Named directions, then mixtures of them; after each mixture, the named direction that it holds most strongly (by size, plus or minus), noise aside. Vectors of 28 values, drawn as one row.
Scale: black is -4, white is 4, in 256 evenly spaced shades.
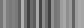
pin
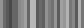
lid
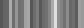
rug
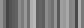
lid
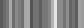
rug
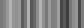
lid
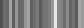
rug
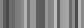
lid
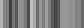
rug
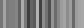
pin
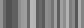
lid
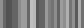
lid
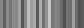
pin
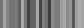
pin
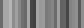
lid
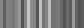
pin
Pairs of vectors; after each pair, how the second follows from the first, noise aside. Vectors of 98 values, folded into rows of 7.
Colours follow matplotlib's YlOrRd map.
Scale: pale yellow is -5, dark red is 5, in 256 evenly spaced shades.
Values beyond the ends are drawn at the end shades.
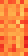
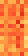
negated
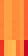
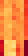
scaled up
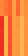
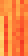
negated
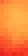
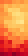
scaled up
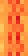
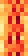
scaled up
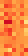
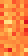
negated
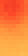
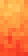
negated
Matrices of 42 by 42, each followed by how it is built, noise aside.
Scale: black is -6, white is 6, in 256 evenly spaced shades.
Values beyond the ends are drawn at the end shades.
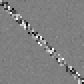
banded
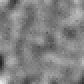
smooth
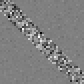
banded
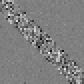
banded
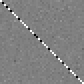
diagonal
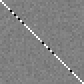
diagonal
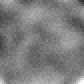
smooth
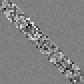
banded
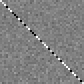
diagonal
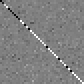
diagonal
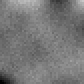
smooth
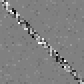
banded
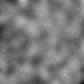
smooth
